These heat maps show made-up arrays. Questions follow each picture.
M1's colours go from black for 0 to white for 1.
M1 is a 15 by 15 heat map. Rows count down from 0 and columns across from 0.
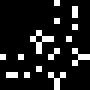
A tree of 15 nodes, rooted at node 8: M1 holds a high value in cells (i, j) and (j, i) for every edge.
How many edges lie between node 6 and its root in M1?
1
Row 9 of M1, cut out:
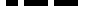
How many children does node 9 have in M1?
4
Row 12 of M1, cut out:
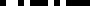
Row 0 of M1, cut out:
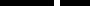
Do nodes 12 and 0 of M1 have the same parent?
no
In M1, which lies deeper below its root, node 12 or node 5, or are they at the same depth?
node 5
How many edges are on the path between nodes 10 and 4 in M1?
2
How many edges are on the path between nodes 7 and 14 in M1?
4
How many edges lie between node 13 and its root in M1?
2
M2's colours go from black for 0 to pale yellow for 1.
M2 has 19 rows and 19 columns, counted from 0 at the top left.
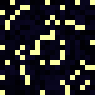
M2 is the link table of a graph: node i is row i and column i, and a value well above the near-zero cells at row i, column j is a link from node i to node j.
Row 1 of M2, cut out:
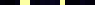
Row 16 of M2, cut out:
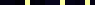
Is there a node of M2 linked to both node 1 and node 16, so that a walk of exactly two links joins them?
yes
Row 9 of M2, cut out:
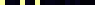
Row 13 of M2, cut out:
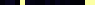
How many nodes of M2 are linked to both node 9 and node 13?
1
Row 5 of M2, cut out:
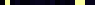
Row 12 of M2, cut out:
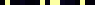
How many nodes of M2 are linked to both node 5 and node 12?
2
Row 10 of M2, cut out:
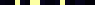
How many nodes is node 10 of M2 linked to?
4
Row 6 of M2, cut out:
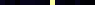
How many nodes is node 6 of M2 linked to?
1
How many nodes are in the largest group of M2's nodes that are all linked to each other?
2
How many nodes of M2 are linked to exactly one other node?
1
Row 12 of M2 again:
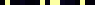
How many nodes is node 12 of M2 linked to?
5
